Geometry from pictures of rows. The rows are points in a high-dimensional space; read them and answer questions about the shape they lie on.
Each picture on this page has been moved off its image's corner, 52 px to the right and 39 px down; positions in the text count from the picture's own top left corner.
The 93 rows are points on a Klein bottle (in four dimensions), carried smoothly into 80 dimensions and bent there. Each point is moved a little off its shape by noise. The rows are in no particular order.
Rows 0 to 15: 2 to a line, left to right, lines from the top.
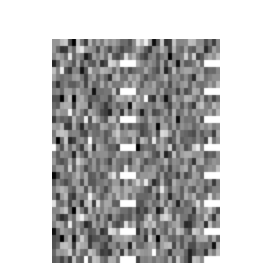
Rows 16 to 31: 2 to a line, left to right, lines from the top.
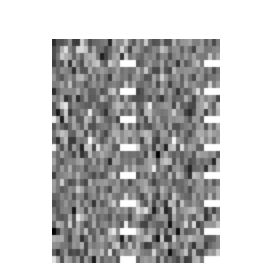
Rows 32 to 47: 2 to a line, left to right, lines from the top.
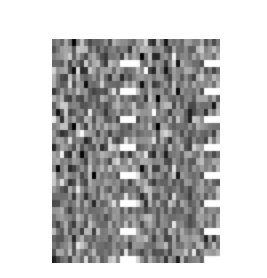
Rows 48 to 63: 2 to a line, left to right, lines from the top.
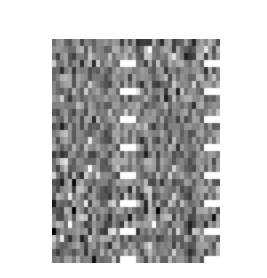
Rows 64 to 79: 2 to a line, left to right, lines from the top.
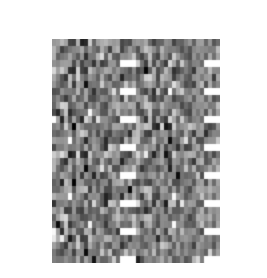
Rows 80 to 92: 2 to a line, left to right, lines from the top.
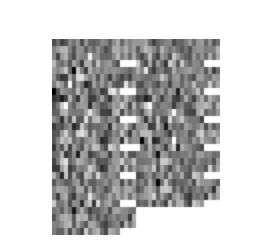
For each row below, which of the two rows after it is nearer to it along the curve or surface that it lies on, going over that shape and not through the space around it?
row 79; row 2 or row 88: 2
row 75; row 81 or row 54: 54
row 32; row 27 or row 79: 79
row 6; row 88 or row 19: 88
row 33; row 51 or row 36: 36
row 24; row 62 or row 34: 34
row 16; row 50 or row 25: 25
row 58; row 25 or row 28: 28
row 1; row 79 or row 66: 66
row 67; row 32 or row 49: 49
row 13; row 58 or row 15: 15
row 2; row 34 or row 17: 17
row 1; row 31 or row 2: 2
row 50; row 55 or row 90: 90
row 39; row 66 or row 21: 21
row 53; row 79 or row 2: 79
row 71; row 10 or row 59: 10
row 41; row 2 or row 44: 2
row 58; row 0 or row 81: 0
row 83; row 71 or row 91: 71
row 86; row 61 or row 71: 61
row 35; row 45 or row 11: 11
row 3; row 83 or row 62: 83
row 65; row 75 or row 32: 75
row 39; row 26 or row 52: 26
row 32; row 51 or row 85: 85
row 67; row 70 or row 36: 70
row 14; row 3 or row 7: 7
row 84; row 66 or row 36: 36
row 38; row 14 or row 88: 14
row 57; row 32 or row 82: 32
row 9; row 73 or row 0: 0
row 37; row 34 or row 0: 0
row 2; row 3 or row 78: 78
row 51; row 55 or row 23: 23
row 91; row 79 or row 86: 86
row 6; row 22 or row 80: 22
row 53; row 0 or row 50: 0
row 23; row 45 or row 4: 45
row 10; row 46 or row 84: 84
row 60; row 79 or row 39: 39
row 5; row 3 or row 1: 1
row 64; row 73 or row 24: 24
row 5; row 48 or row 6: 6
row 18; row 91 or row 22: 91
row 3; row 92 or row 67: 92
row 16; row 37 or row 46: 37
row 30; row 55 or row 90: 90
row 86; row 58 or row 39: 39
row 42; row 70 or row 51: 51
